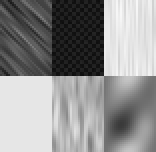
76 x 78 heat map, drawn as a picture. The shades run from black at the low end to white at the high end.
It is made of 2 by 3 panels. Panel 1,1: low, slanting down to the right. Panel 1,2: very low, checkered, faint in contrast. Panel 1,3: very high, streaked downward, faint in contrast. Panel 2,1: very high, flat. Panel 2,2: high, streaked downward. Panel 2,3: middling, smooth, strong in contrast.
